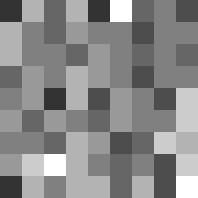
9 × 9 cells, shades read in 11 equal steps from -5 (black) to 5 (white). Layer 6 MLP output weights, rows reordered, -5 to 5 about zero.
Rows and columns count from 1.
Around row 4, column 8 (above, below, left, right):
0 -2 -2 0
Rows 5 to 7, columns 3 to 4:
-3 2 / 1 0 / -1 2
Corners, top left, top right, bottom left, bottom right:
-3 -2 -3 5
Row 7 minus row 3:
-2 0 -1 3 0 -2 0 3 3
